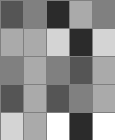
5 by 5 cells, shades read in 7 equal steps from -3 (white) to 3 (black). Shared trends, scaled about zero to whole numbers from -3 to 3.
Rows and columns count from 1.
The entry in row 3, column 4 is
1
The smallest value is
-3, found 2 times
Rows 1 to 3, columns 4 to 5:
-1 0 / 2 -2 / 1 -1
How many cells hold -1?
8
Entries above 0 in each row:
2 1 1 2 1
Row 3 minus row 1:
-1 -1 -2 2 -1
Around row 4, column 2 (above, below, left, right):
-1 -1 1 1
